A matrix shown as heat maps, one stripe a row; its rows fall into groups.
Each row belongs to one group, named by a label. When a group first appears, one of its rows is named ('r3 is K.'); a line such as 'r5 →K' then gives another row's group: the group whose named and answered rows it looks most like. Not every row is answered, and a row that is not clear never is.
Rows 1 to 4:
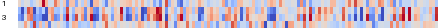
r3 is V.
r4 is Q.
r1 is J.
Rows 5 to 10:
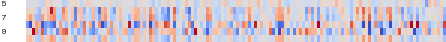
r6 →J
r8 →V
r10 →J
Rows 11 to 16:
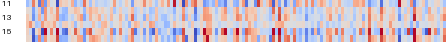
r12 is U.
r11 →Q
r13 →U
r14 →J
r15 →U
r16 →U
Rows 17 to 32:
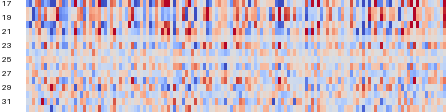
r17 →V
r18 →U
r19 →U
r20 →V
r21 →V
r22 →V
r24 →Q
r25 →J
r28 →U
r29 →J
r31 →Q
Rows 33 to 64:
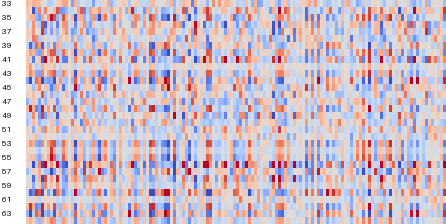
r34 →U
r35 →J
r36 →Q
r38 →Q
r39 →V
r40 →J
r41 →U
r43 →J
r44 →V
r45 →V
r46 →Q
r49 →Q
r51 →U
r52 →Q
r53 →J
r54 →J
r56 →U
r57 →V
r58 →U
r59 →U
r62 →J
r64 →J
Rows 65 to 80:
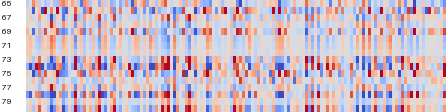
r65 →Q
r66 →U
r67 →V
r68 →J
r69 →U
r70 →J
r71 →J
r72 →J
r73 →V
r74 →V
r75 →U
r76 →Q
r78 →V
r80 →V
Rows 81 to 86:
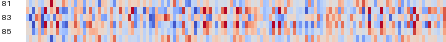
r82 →U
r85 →U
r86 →V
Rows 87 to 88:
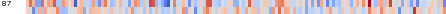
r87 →J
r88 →U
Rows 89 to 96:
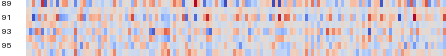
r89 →Q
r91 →U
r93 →V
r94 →J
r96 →V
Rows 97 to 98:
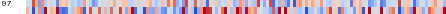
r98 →U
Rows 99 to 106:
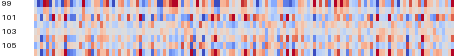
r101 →U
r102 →Q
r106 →U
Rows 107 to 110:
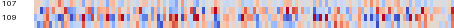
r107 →J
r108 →U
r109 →V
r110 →V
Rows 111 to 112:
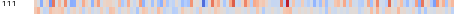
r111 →U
